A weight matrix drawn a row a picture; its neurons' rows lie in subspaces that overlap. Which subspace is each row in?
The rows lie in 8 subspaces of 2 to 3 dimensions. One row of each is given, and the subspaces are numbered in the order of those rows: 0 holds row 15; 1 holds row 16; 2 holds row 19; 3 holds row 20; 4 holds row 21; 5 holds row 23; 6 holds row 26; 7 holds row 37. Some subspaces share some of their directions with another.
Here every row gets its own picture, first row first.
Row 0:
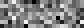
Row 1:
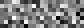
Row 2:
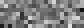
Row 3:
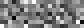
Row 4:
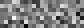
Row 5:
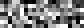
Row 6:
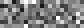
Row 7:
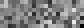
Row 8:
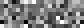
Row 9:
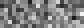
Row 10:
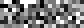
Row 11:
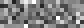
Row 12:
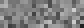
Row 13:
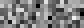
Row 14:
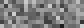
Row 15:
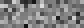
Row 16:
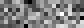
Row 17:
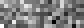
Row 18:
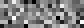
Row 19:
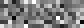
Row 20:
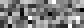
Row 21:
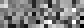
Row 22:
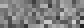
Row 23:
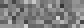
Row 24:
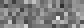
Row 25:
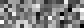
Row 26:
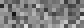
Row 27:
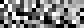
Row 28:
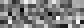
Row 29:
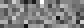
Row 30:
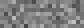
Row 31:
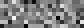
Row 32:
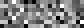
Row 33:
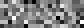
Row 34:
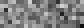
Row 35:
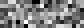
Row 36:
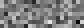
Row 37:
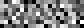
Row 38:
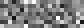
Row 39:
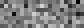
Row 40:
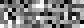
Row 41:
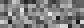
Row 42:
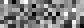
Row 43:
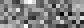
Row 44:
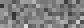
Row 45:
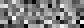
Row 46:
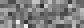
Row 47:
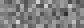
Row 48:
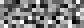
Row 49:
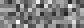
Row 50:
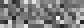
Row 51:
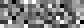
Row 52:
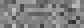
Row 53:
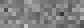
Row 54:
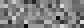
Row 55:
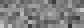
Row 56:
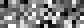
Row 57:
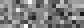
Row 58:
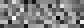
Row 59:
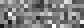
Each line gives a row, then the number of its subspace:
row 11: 0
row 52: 2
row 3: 5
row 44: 6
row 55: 3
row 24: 5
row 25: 1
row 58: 7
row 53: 1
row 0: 7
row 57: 1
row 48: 6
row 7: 4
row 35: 7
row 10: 0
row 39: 6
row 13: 1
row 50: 2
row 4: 6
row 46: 7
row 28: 3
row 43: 1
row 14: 6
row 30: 2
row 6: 0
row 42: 4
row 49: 7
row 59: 0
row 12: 4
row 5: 3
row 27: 6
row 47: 7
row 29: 0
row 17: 5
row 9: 1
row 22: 4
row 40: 0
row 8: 1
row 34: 1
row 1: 6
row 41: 3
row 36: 6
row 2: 3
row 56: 4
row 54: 5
